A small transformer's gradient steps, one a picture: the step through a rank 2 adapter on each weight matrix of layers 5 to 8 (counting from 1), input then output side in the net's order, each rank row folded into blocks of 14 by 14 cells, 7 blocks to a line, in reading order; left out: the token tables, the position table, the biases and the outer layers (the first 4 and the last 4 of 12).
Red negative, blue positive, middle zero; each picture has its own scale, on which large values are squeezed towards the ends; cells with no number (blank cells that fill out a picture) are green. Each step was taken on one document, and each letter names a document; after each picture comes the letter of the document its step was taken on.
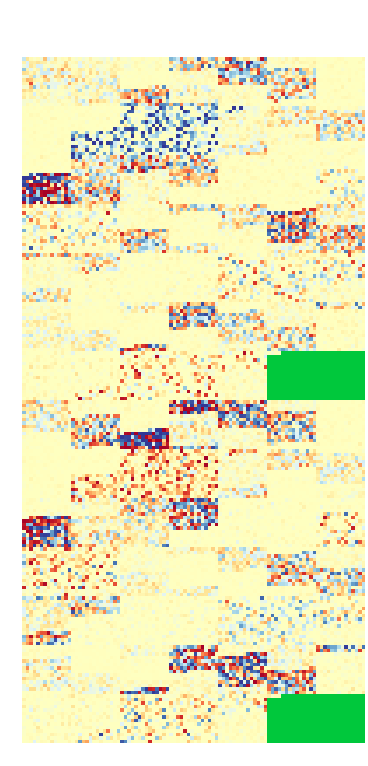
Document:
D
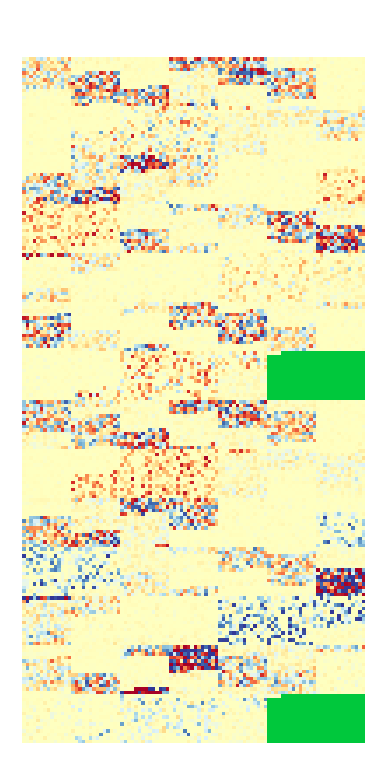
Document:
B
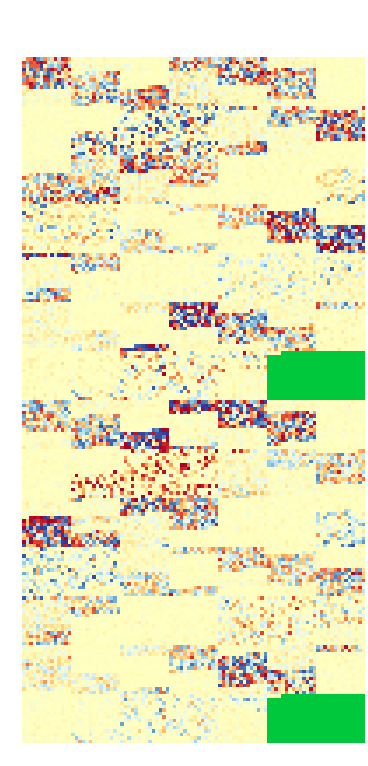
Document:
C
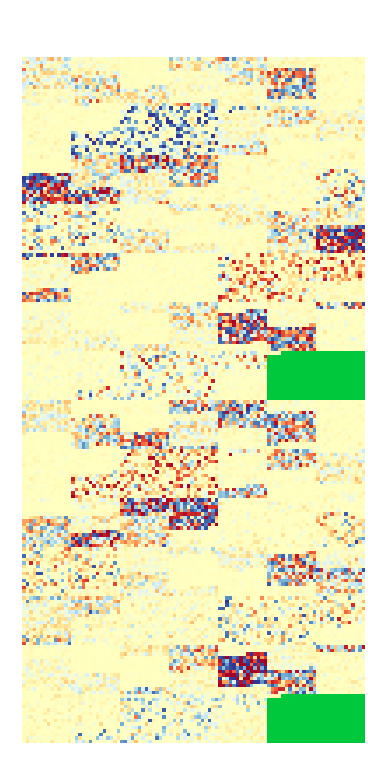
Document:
D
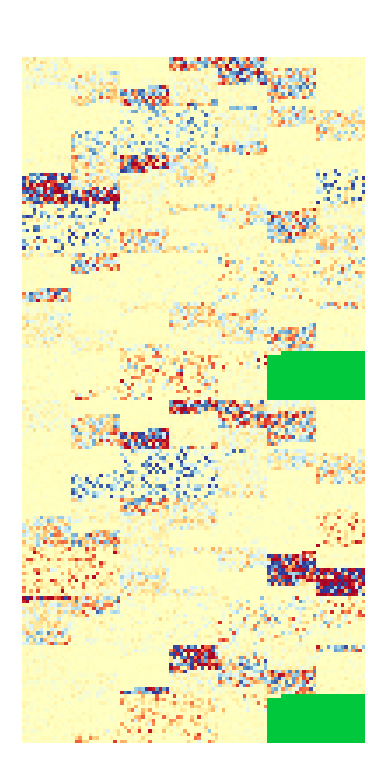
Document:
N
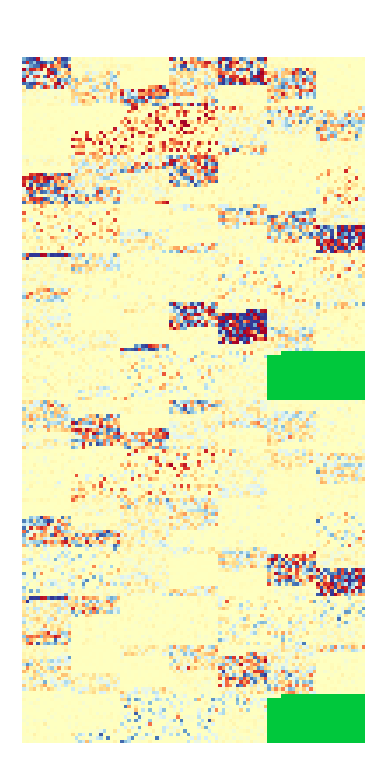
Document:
B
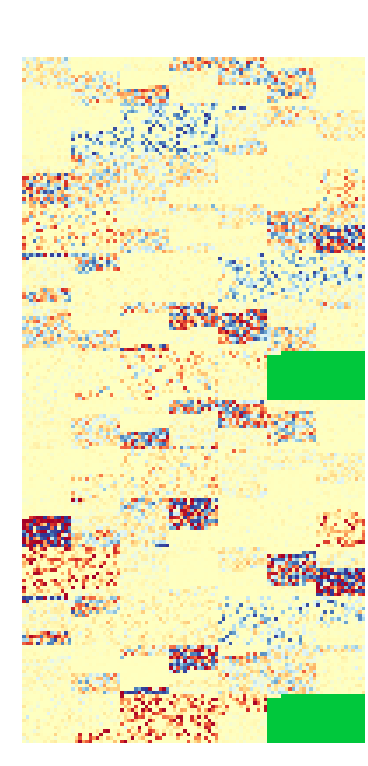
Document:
D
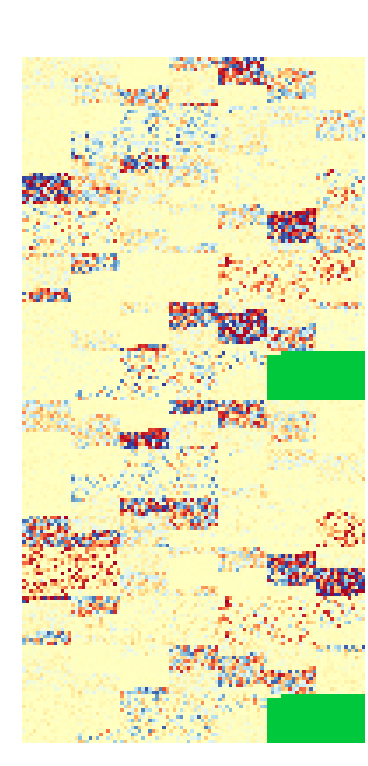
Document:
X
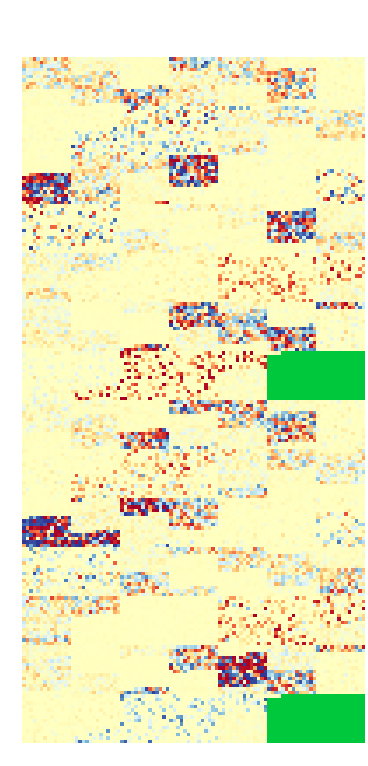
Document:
B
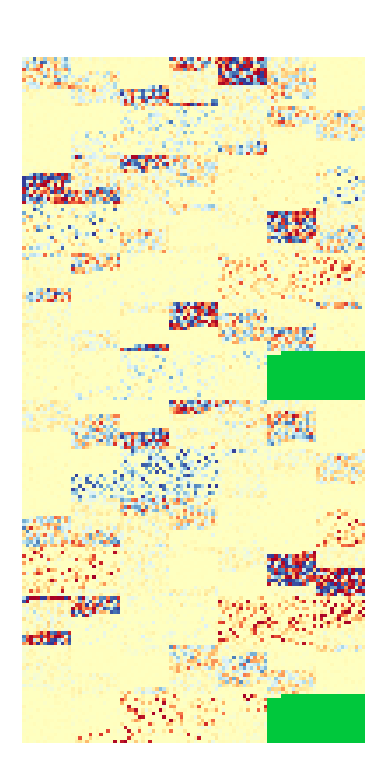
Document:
N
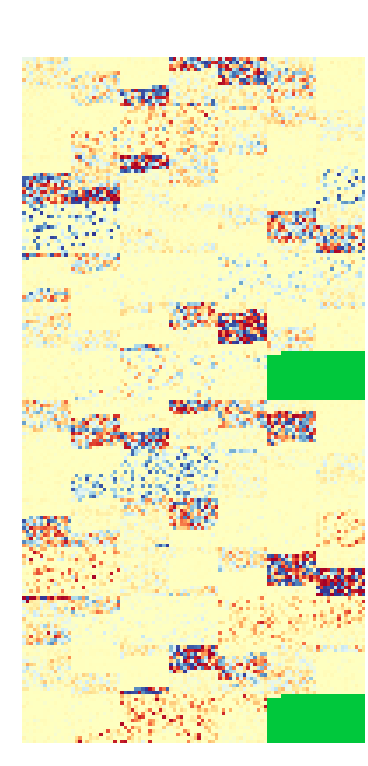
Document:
N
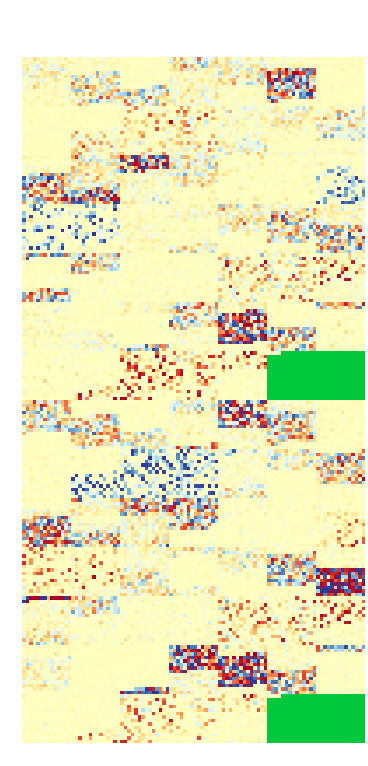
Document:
N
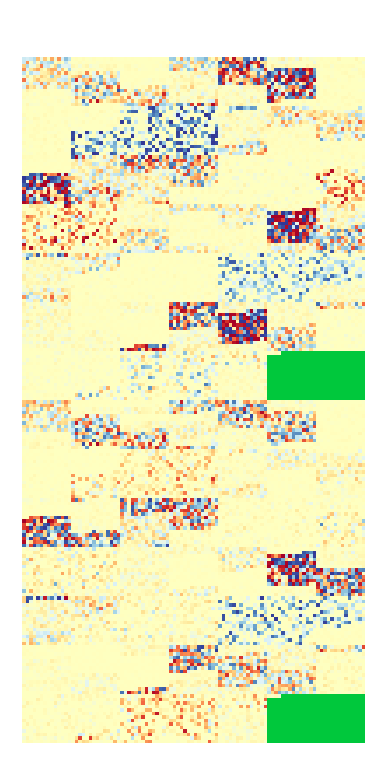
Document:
D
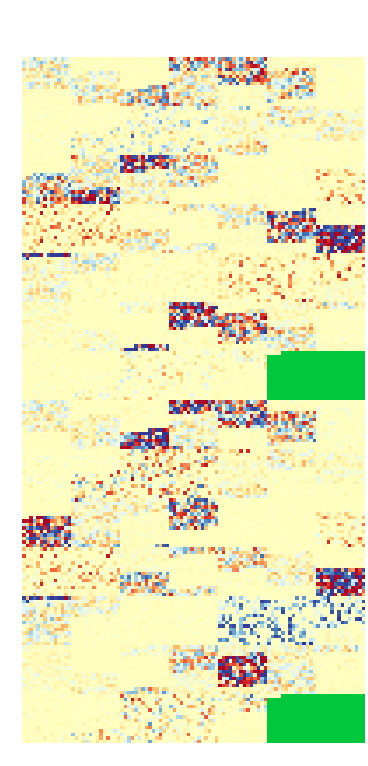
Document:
C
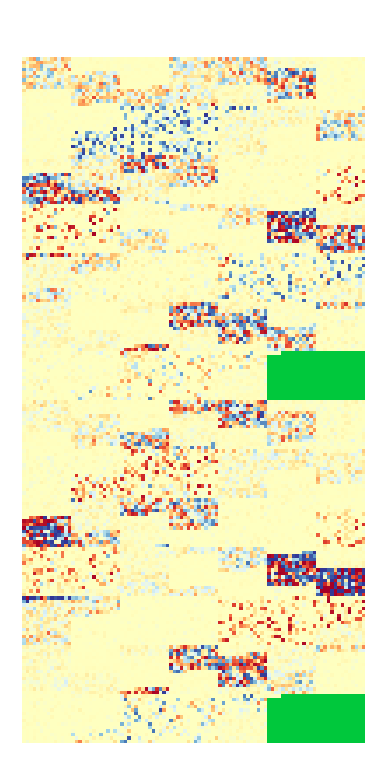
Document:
C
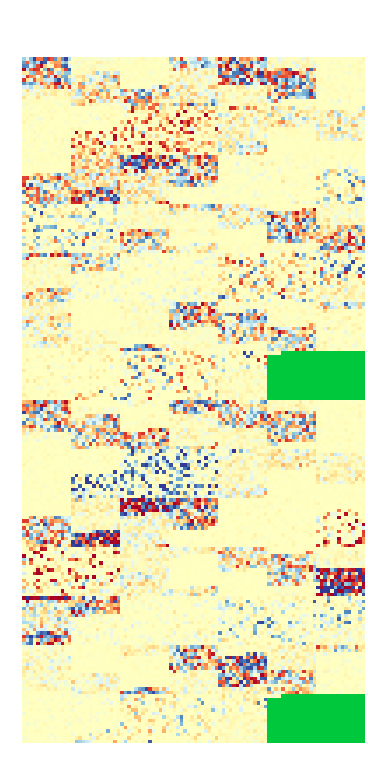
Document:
D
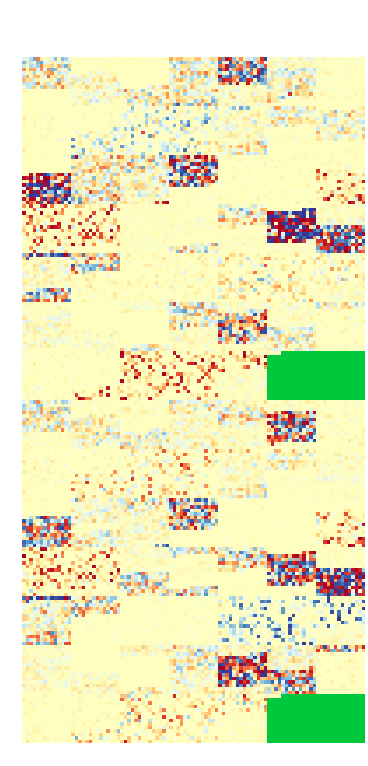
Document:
B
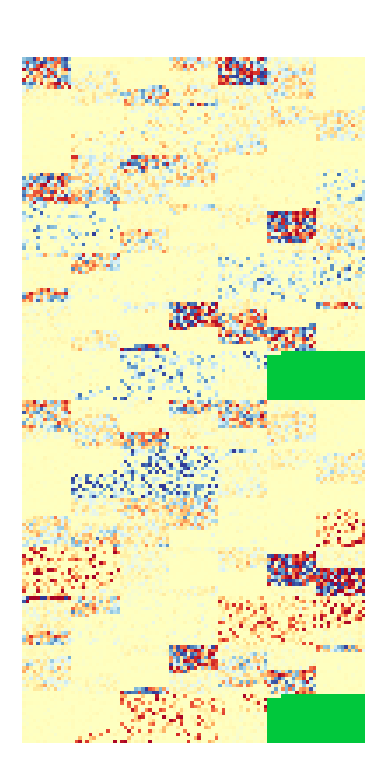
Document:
N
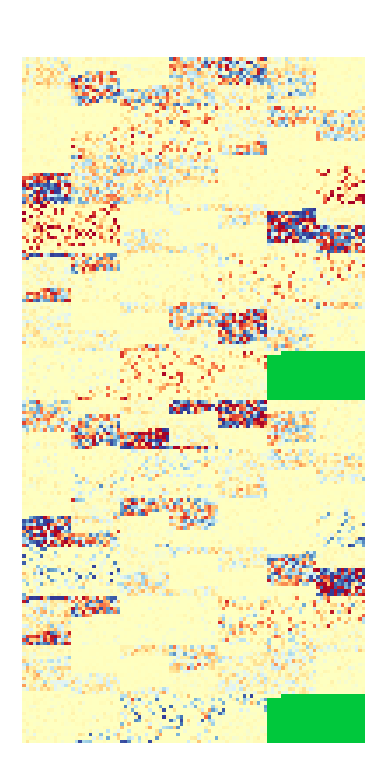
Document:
B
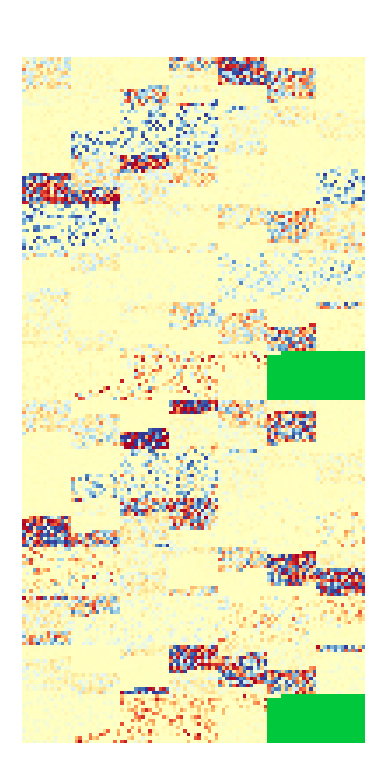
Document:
N
